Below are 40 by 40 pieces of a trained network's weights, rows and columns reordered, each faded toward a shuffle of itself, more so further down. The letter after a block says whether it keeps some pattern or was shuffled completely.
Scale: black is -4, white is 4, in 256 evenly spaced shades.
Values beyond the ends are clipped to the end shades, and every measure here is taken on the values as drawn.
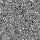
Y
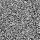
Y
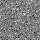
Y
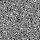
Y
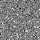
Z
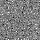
Z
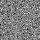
Z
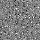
Z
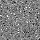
Y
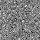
Z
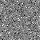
Z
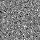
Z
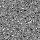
Y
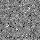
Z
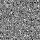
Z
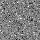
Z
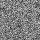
Y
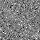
Y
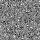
Y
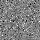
Y
